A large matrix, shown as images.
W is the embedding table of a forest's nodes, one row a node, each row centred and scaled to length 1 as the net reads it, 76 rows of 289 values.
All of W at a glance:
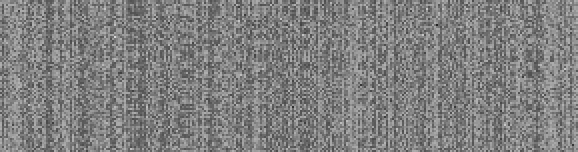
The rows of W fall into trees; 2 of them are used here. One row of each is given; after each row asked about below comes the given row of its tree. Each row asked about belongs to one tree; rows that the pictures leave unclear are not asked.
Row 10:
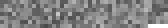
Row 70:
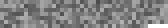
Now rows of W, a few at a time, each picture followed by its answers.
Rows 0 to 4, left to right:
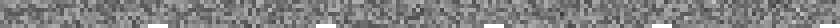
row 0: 70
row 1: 70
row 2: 10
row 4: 70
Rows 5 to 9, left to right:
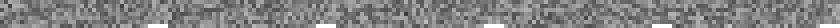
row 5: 70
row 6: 70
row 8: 10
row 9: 70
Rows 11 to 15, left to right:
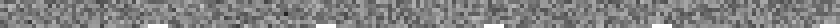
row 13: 10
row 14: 70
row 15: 70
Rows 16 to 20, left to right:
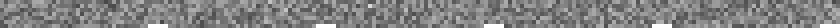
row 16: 70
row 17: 10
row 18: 10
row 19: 70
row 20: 70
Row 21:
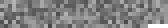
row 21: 70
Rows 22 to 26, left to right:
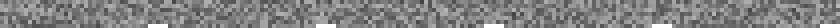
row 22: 10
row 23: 70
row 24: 70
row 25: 10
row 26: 10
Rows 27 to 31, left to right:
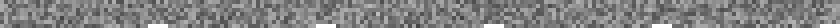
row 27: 10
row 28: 10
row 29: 10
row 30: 10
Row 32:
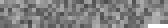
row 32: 70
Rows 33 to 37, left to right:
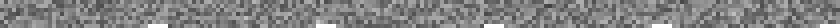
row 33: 70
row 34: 70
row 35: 10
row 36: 10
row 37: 10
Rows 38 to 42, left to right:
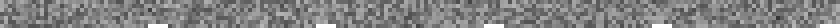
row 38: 10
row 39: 70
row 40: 10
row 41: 70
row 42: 70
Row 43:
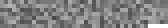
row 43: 70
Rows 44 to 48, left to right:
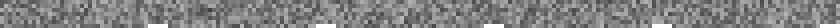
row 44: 10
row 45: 70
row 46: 10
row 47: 70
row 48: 10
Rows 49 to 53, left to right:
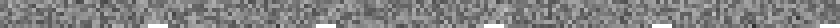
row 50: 70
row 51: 70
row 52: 10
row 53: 10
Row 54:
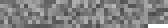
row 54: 10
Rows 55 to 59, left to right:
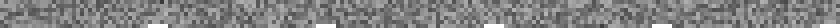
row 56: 10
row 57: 70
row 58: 10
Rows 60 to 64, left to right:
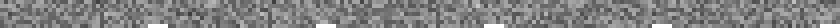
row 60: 70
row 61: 70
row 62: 70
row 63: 10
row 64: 70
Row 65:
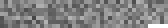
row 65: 70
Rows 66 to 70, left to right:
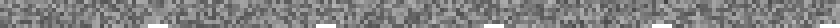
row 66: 70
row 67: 10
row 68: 10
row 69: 70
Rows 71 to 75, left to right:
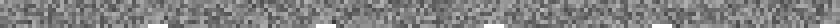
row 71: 70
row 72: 70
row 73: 70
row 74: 10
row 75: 70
